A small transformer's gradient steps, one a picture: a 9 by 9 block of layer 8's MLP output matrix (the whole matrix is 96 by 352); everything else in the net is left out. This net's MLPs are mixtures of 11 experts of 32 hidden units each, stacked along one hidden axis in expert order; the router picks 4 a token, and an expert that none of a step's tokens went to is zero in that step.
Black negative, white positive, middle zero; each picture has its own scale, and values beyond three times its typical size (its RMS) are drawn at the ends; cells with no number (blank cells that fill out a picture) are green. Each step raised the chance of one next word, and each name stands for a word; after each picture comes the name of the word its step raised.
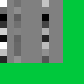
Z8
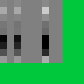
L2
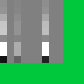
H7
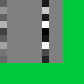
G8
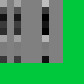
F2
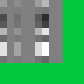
Z8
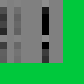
F2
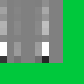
H7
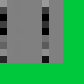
F2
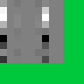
L2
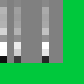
H7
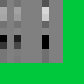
L2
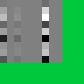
L2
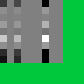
L2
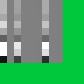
H7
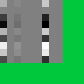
Z8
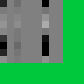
H7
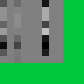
H7
